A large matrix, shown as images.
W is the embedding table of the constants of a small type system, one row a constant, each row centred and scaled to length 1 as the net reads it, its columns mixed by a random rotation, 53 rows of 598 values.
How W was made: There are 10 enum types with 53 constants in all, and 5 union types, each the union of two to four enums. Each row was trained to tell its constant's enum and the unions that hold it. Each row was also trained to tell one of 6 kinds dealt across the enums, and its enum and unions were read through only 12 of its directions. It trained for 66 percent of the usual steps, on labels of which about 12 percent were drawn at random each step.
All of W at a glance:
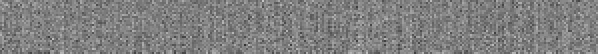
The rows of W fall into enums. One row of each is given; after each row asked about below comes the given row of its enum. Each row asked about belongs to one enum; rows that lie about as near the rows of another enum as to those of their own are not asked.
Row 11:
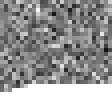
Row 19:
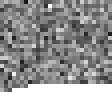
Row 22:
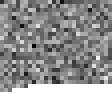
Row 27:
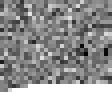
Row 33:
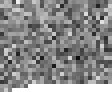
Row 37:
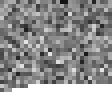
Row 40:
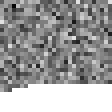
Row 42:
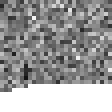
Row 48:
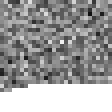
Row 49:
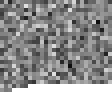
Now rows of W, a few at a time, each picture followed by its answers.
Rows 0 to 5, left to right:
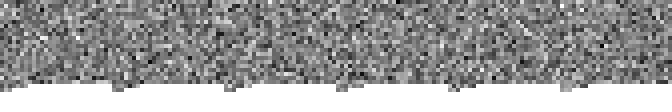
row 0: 27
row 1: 19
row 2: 40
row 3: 22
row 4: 49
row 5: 33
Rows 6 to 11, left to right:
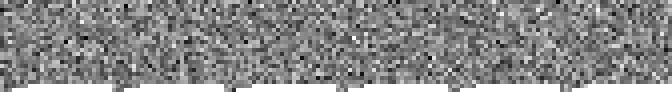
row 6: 48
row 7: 40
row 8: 19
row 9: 22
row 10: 42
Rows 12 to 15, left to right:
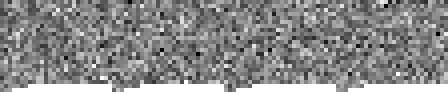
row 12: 49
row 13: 27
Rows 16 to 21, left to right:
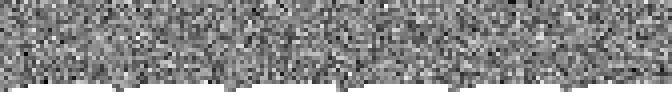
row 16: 42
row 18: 49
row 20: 37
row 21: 48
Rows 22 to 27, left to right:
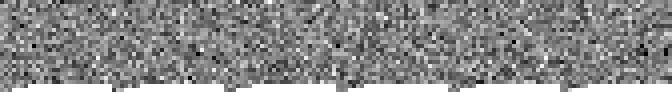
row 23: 27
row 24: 42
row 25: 48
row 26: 49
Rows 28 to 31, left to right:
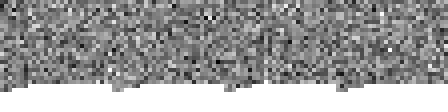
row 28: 42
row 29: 33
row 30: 49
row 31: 48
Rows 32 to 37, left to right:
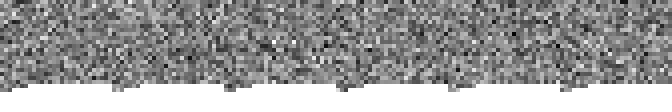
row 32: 27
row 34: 48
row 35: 19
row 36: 37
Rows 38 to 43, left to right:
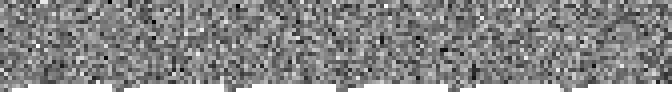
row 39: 48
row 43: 19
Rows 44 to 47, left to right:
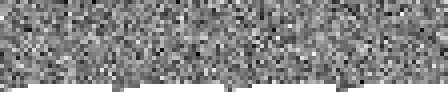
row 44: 37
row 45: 27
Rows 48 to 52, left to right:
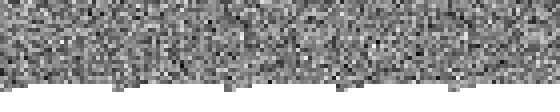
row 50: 42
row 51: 27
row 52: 42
